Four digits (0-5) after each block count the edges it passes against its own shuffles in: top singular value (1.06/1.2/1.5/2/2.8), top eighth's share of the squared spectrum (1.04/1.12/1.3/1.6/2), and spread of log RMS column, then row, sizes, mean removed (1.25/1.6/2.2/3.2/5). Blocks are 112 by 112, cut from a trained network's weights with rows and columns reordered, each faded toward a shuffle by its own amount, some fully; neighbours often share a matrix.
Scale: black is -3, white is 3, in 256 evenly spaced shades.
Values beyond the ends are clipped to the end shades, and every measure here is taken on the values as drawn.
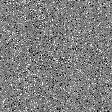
0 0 0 0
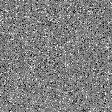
1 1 0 1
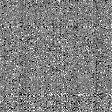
3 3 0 3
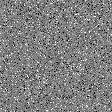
0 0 0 0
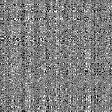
4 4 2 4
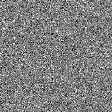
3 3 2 1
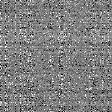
3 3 3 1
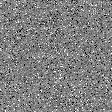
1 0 0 0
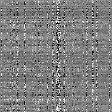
4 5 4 2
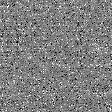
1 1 1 0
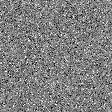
0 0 0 0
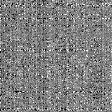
4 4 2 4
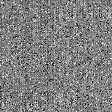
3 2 0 2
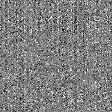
3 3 1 2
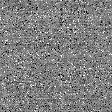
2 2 1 0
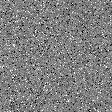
0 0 0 0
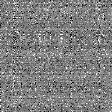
3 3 3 2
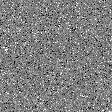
0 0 0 0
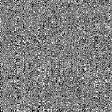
3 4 3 2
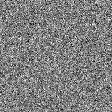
3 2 0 0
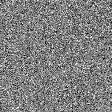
2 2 0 1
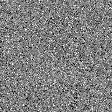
2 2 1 0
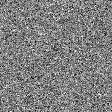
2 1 0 0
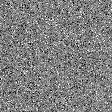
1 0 0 0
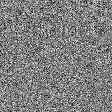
3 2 0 1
